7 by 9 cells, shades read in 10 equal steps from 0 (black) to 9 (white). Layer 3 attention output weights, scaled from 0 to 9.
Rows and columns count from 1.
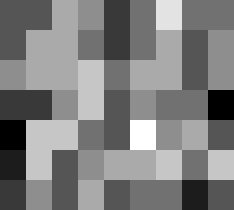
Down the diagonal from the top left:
3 6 6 7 3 6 4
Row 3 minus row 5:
5 -1 -1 3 1 -3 1 -3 2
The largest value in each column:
5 7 7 7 6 9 8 6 7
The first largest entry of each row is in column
7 2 4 4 6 2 4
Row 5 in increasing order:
0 3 3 4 5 6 7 7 9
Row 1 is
3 3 6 5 2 4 8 4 4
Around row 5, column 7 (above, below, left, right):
4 7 9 6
